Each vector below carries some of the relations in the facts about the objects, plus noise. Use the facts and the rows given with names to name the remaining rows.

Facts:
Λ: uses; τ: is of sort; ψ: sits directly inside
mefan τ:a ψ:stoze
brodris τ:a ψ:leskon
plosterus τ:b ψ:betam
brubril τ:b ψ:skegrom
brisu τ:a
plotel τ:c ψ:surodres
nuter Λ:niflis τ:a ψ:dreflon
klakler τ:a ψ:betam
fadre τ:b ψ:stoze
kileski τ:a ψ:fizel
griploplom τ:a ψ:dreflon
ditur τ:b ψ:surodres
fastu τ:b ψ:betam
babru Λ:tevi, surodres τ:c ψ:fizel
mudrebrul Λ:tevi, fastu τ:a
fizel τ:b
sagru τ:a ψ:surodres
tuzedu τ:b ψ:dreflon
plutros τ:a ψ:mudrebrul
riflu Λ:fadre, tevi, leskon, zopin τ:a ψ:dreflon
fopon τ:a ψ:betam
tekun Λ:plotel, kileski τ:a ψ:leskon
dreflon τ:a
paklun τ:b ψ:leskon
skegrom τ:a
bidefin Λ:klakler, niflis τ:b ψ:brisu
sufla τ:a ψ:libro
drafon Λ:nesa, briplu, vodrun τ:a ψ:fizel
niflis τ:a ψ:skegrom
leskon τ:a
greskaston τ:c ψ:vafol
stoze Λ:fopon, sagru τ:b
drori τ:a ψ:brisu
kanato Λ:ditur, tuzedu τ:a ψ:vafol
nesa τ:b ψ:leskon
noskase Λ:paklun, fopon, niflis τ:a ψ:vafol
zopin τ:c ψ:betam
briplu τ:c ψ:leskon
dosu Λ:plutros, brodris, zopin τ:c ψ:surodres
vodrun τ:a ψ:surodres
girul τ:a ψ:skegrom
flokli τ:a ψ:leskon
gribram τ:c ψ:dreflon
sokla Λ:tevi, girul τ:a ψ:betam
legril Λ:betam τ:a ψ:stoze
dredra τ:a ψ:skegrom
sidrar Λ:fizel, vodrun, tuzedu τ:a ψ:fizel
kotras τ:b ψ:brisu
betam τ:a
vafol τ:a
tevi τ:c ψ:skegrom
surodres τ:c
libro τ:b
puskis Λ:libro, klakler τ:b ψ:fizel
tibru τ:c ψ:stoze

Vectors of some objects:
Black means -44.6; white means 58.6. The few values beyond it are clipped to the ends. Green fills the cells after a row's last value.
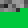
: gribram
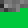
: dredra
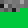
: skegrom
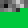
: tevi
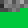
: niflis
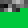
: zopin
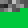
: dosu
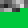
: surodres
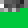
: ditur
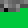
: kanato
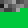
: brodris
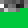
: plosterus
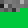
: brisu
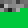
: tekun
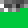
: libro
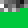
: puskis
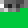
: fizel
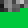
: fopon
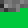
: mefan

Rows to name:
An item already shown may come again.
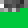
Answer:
tuzedu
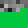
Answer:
tekun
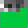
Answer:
fizel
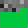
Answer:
skegrom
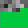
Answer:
babru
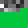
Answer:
fastu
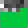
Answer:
tuzedu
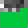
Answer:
tuzedu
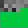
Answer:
mudrebrul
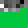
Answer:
fadre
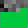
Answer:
plutros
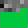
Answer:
kileski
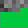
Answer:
sagru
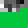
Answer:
nesa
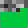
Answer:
briplu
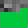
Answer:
sufla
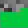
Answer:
flokli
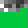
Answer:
stoze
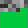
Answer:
plotel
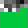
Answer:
paklun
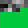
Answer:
zopin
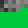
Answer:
girul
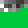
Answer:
stoze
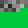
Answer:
leskon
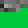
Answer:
legril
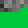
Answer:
sagru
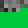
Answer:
riflu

